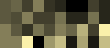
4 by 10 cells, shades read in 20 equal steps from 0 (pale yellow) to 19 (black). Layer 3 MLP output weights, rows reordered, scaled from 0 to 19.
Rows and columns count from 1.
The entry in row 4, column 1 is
9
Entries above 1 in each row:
10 10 9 9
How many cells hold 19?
3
